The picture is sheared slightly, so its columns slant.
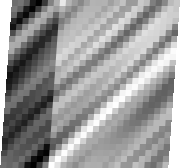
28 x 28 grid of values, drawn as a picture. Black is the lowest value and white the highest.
The bottom left is the ninth with the lowest average. On average the colour sits 60% of the way up the scale. A vertical seam about 30% of the way across splits the table, and the right part is higher. The grain runs diagonally up to the right.
